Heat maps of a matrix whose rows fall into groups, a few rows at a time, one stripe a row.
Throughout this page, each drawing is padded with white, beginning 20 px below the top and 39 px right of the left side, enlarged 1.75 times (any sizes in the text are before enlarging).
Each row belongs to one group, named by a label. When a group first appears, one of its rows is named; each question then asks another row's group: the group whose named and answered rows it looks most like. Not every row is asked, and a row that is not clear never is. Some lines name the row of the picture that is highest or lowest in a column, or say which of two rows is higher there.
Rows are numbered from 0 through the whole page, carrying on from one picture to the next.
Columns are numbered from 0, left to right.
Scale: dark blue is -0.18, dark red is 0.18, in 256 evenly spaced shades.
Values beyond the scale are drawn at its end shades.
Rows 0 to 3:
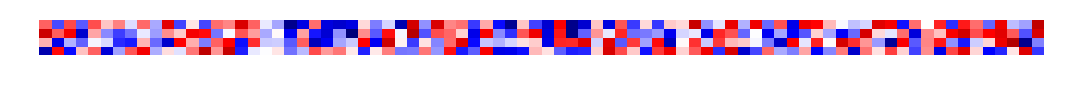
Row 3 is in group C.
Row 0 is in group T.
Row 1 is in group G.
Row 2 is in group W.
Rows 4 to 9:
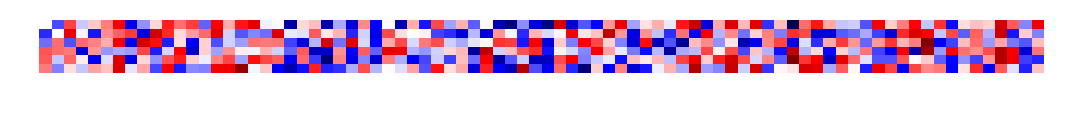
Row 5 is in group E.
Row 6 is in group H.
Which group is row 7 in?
G
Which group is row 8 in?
W
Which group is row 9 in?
T
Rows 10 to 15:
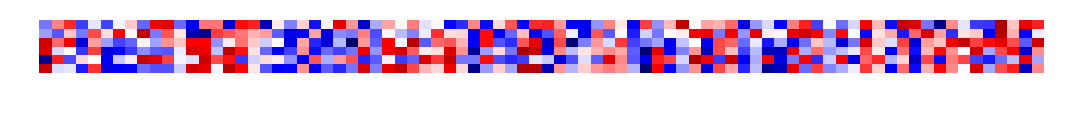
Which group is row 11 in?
T
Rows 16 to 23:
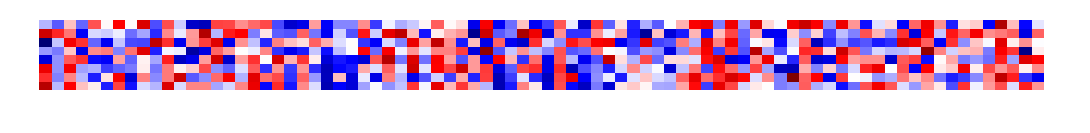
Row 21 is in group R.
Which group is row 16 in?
T
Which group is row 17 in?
G
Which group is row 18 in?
E
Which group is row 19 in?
T
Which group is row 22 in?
W
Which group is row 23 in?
R
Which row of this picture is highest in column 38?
20
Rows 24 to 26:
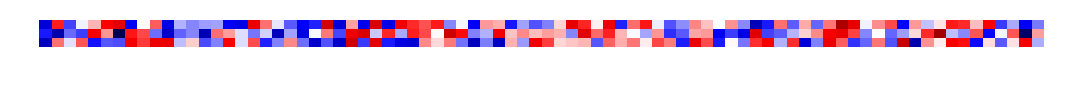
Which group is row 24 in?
H
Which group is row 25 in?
T
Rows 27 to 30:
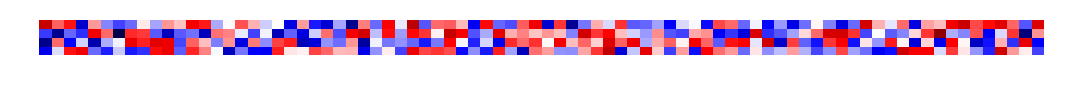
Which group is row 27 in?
G
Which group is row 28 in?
T
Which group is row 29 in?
C
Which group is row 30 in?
E
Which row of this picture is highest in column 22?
30
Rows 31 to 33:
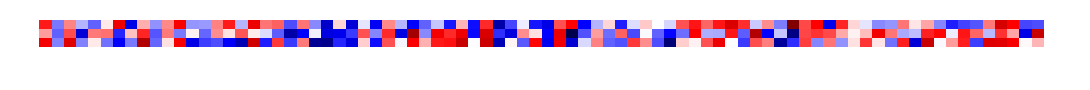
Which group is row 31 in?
W
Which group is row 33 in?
R
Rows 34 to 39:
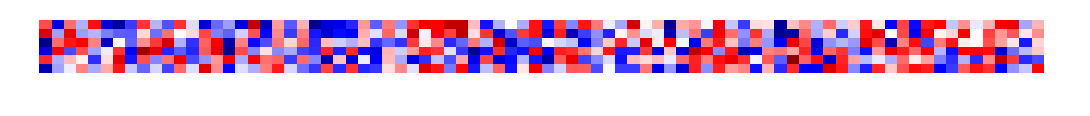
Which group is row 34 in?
R
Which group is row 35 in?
R
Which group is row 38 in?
W
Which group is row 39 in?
H
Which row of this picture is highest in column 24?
38
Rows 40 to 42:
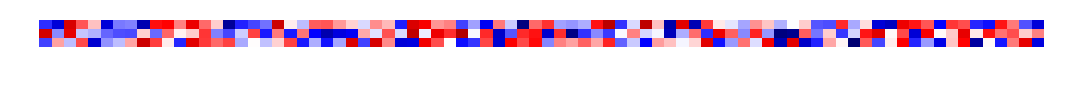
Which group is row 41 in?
R
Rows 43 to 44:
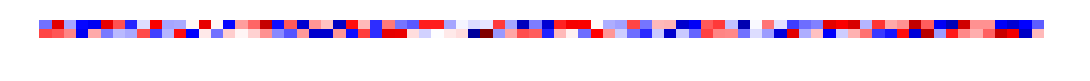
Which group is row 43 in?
H
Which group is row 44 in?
G
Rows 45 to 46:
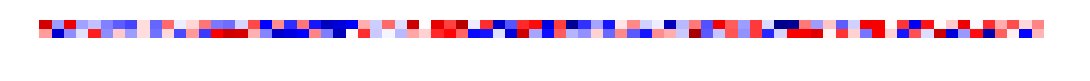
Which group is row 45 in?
R
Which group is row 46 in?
T
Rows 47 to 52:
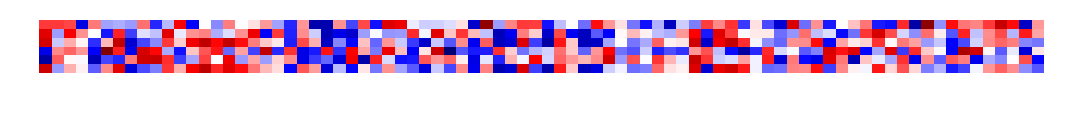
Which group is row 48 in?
R
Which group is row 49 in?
W
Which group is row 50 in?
H
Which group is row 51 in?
C
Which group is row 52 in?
W
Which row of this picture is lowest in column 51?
47
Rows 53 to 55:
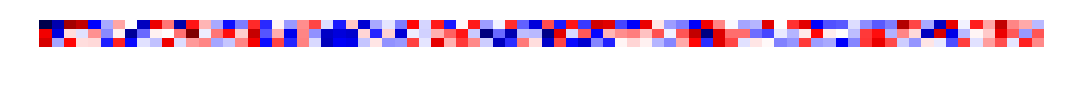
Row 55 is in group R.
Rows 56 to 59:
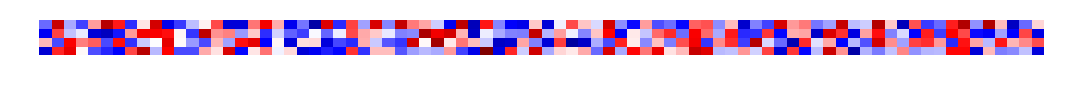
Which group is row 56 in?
H
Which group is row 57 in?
C
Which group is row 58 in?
R
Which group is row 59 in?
C
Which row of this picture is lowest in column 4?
57
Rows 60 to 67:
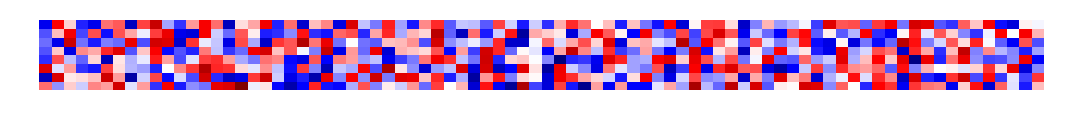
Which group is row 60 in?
H
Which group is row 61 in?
E
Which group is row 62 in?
E
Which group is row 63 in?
H
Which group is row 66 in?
H
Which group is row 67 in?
T
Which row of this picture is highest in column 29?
66
